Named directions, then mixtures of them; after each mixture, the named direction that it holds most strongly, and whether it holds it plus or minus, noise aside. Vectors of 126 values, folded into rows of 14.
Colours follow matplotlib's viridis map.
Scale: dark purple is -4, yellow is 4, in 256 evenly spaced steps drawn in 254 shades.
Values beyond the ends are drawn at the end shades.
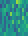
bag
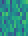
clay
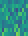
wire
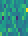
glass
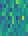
bag, plus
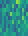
bag, plus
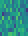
glass, minus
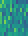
bag, minus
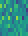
glass, minus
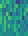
bag, minus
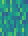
clay, minus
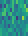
glass, plus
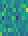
glass, plus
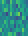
clay, minus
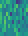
bag, minus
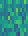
wire, minus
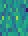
glass, minus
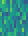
clay, minus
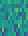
wire, minus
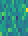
glass, plus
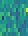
glass, plus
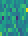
glass, plus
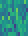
glass, minus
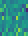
glass, minus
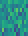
wire, minus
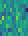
glass, minus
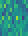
glass, minus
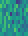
bag, minus
